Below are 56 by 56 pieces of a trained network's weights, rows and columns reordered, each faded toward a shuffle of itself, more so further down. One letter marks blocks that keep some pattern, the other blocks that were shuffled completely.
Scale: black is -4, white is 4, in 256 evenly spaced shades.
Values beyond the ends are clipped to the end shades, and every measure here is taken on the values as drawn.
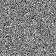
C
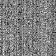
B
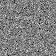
C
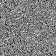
C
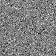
C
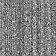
B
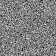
C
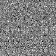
B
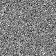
C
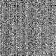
B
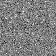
C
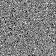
C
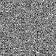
B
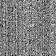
B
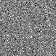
C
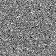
C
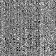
B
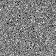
C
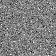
C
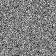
C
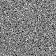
C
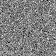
C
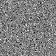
C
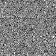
B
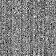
B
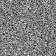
C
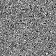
C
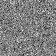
C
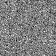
C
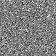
C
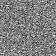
C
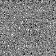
B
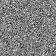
C
